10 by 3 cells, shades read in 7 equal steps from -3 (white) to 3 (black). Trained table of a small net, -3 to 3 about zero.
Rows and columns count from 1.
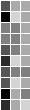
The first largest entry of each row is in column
1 1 1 1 1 1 1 1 1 1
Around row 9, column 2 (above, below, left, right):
-2 -1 3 0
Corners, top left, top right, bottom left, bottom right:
1 -1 2 -2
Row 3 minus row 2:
-3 2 0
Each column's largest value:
3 0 0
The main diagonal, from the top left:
1 -2 -1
